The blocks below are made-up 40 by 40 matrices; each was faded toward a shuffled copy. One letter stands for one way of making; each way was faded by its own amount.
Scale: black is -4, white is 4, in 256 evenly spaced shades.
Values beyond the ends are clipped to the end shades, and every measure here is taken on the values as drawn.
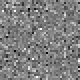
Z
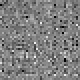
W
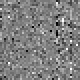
Z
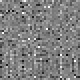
W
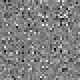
W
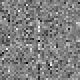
Z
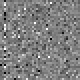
Z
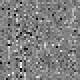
Z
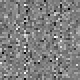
Z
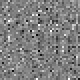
W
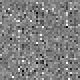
W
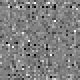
W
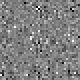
W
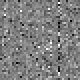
Z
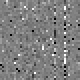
Z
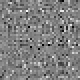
W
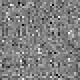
W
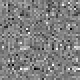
W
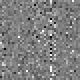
Z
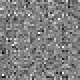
W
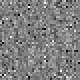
W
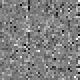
Z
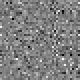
W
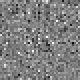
W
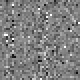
Z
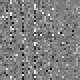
Z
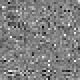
W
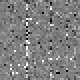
Z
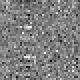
W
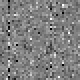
Z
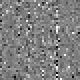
Z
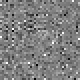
W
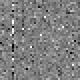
Z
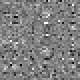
W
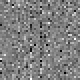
Z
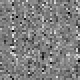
Z
